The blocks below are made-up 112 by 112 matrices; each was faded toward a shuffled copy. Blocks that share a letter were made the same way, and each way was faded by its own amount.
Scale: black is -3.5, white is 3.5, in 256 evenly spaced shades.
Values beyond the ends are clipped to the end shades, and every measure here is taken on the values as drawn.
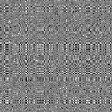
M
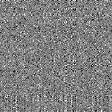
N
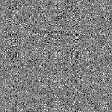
N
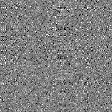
N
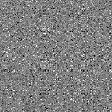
N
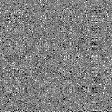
N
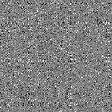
N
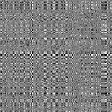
M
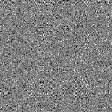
N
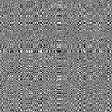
M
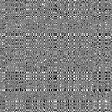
M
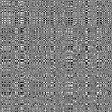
M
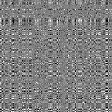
M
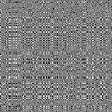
M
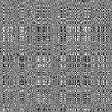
M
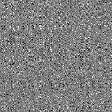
N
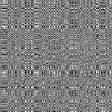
M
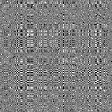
M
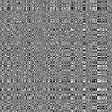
M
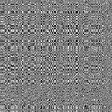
M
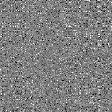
N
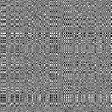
M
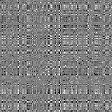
M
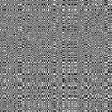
M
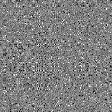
N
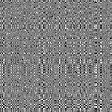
M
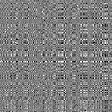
M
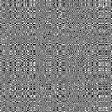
M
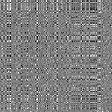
M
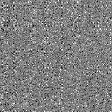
N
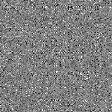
N
